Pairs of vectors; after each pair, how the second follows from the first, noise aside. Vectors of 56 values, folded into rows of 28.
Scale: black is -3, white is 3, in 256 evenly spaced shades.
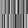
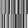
copied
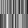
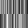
copied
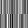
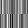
copied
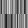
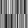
copied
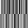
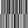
copied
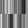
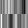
copied
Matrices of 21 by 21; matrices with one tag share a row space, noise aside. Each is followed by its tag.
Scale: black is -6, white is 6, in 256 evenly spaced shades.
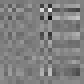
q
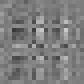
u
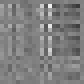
q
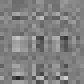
u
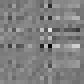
q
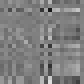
q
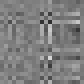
q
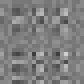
u
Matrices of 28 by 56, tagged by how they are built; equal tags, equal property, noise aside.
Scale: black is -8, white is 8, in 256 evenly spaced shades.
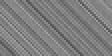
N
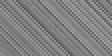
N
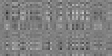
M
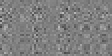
M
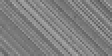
N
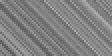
N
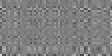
M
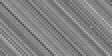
N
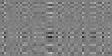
M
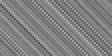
N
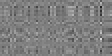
M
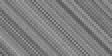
N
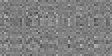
M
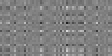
M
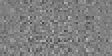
M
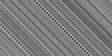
N
